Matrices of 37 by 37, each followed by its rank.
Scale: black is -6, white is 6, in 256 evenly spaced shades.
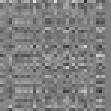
three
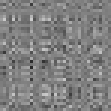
three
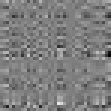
three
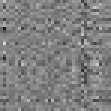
five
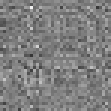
five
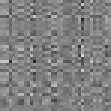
three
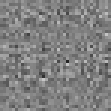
five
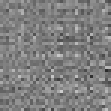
five
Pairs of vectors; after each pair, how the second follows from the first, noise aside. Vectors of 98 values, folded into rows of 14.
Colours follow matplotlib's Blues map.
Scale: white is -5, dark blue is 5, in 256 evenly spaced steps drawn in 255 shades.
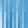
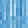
wrapped around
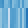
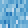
shuffled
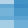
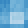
wrapped around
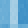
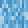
shuffled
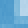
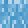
shuffled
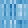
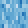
shuffled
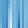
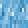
shuffled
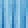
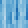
wrapped around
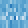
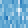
shuffled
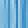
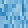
shuffled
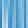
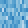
shuffled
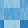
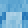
wrapped around
